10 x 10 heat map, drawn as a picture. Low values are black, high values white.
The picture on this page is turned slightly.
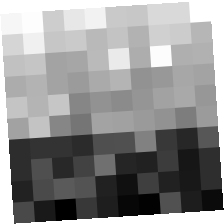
Average level on the scale: 50%. Seam: horizontal, 60% of the way down, the top part higher. Slope: up to the top.
